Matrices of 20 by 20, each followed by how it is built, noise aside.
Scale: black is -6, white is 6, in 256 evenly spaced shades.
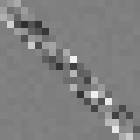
banded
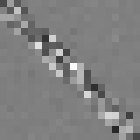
banded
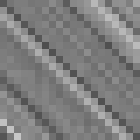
Toeplitz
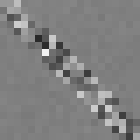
banded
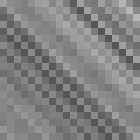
Toeplitz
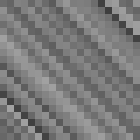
Toeplitz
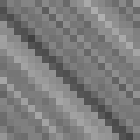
Toeplitz
